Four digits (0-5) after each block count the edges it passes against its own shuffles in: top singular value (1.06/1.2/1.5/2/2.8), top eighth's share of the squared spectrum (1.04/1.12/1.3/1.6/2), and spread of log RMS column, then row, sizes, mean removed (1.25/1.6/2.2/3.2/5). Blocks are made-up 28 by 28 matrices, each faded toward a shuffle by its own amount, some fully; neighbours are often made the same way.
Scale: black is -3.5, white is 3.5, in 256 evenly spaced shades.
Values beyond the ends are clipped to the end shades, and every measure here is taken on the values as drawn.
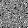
0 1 0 0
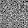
2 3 0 0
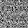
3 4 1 1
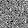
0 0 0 0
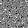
0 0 0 0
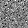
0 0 0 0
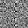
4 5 2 2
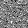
1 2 0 0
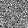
1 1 0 0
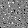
1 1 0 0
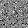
2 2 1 1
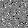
1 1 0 0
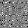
3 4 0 2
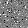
1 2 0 0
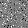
0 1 0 0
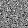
0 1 0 0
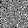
1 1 1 0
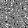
1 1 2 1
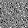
2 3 0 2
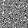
1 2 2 0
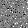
0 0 0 0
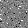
0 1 1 0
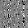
3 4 3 0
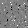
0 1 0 0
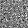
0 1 0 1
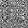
3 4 2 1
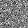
0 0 0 0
